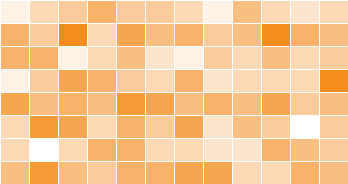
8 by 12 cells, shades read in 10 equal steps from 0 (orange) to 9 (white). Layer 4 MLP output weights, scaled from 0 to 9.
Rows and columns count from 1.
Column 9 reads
4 4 6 6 4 4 7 6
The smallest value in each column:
2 1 0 3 1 2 2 2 4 0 3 0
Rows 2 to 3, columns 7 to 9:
3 5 4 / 8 5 6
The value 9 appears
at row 6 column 11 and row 7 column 2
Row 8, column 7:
2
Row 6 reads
6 1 2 6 3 5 2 7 4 5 9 5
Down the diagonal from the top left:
8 5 8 3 1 5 6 2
